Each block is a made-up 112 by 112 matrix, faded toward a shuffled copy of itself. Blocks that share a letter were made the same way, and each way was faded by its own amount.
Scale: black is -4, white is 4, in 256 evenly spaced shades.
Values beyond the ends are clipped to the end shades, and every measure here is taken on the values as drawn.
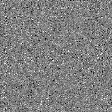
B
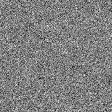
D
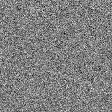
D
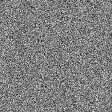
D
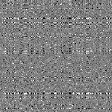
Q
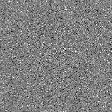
B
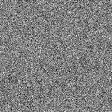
D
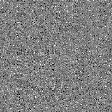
B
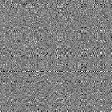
Q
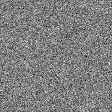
D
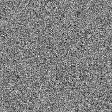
D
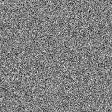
D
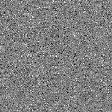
B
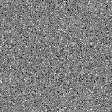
B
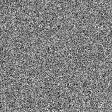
D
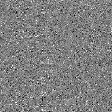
B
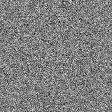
D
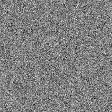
D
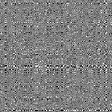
Q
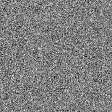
D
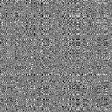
Q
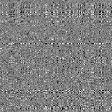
Q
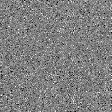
B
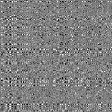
Q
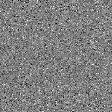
B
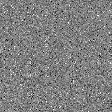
B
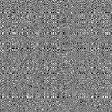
Q
